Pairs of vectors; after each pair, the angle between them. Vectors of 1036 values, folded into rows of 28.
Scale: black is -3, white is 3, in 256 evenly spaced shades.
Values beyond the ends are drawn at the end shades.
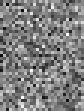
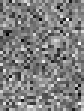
partly aligned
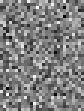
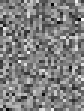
partly opposed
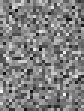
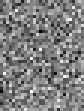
nearly opposite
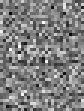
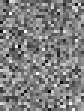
partly opposed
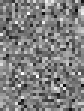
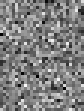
nearly opposite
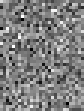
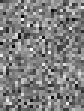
nearly opposite
